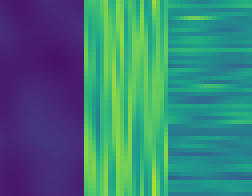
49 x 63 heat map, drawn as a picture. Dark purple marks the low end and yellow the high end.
It is made of 1 by 3 panels. Panel 1,1: very low, smooth, faint in contrast. Panel 1,2: high, streaked downward. Panel 1,3: middling, streaked across.
